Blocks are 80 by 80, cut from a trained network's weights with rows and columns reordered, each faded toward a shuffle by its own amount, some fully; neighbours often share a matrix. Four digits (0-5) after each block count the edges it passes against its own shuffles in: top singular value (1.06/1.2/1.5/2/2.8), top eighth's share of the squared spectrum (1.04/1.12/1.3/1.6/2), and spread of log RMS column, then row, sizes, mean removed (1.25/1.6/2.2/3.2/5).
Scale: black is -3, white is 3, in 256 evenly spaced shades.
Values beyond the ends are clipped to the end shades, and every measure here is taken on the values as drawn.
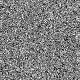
0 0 0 0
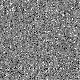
1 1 0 0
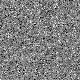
0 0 0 0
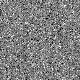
0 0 0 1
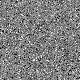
0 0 0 0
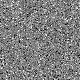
0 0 0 0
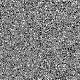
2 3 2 1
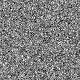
0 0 0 0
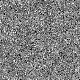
1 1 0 0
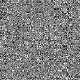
3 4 3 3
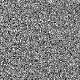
3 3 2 1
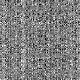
3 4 2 3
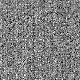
2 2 0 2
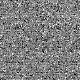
2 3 2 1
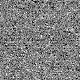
2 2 1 0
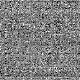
3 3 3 1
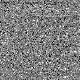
2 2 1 1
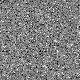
1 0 0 0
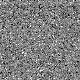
1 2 1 0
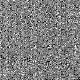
2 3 1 2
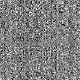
3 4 2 3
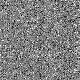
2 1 0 1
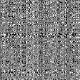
3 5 2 4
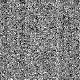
2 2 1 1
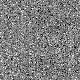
1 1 0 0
